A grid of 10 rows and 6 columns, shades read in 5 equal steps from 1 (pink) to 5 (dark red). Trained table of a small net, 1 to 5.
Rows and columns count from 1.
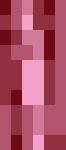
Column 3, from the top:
2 1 2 3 1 1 1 3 3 3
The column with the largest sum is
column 5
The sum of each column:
39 39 20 20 41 31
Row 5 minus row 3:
-1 0 -1 -1 -1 0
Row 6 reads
4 4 1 1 4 3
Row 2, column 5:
4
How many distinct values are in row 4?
4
